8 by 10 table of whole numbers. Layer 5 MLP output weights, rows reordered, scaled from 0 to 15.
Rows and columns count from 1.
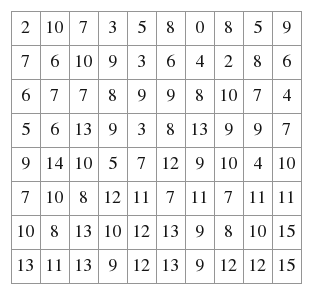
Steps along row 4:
up up down down up up down same down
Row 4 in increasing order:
3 5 6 7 8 9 9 9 13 13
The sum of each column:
59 72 81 65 62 76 63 66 66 77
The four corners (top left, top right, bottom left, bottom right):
2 9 13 15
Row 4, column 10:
7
